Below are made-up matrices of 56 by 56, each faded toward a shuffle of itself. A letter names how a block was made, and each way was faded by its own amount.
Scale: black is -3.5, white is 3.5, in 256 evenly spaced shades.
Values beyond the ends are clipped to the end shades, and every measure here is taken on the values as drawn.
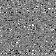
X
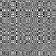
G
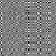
G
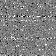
X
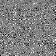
X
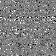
X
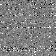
X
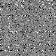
X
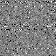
X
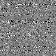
X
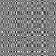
G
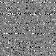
X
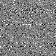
X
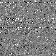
X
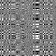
G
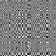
G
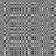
G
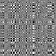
G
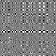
G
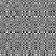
G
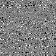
X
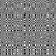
G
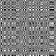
G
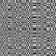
G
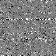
X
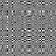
G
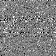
X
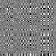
G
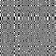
G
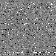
X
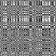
G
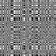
G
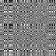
G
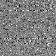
X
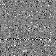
X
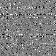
X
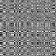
G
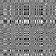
G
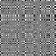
G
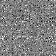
X
